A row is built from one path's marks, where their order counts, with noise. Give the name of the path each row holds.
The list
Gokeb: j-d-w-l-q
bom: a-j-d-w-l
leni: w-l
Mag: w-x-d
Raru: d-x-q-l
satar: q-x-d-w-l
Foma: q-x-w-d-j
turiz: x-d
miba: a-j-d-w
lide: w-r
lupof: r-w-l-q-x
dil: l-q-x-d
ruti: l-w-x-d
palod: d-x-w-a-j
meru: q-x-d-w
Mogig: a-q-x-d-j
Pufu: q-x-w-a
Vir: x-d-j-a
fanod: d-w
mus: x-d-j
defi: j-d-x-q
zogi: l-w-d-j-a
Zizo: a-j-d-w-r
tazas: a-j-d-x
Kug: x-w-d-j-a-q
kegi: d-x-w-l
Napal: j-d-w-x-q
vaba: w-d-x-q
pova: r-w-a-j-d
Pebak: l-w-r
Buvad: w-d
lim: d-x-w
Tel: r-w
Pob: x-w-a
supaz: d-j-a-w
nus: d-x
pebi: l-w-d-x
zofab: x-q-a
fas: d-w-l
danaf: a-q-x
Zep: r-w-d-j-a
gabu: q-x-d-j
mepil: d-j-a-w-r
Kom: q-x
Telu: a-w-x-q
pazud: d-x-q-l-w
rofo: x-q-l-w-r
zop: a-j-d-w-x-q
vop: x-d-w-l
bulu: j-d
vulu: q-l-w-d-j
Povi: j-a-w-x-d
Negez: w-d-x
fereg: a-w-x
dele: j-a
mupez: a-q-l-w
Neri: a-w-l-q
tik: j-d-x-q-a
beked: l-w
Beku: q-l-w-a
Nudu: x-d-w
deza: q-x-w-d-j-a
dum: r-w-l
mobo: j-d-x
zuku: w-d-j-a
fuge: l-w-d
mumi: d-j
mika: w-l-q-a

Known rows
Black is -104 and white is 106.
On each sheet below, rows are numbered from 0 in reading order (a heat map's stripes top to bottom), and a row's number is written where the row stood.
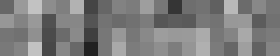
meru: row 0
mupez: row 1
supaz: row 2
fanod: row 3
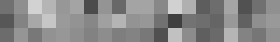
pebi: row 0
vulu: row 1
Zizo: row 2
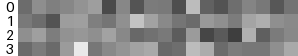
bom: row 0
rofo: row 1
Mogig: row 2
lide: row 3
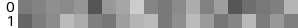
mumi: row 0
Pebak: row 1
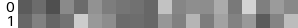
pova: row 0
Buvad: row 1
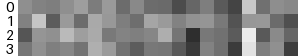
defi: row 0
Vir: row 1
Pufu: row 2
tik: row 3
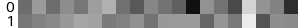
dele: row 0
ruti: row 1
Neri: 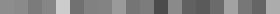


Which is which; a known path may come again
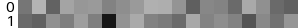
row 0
Pob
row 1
fas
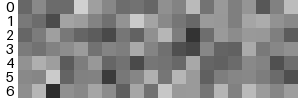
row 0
Buvad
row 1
rofo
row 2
Tel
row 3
Gokeb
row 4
miba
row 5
beked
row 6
turiz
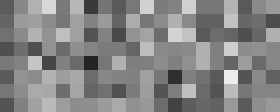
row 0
Kom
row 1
zogi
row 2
Negez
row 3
pova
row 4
fanod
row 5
Pufu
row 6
mobo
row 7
vulu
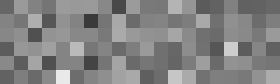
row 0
zuku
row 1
lim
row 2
Kug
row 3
deza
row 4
pazud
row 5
lide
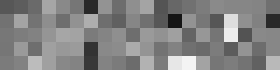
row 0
dum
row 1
dele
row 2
ruti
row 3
vop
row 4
nus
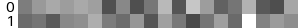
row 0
fereg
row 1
Povi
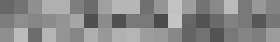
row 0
Pebak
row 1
bom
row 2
mus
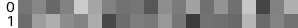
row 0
Mag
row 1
meru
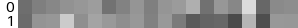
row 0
fuge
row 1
gabu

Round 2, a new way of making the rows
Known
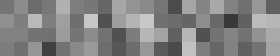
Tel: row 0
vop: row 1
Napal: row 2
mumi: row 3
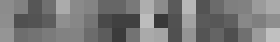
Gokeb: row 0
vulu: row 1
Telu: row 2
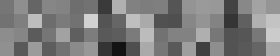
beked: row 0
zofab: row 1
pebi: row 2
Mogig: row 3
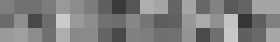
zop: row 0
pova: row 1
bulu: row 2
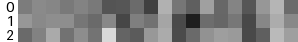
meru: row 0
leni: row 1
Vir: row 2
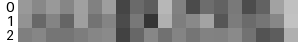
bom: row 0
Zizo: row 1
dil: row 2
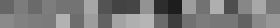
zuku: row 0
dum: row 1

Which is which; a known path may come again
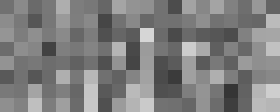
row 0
Tel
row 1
fuge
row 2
satar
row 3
mepil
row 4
lide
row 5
Zep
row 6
Pob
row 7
vop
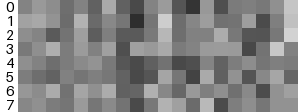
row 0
dele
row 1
mobo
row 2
pebi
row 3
Nudu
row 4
Buvad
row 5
vaba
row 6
turiz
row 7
defi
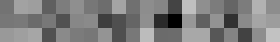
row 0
fanod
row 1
mika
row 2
nus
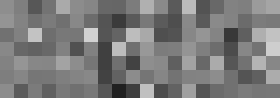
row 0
Gokeb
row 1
Mag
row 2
zofab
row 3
Pebak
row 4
miba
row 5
dil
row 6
gabu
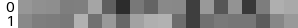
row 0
mupez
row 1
dum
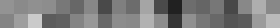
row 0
leni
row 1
Raru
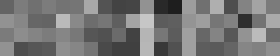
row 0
zuku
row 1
lupof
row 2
meru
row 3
vulu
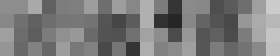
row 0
fas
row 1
Beku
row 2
Neri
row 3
Zizo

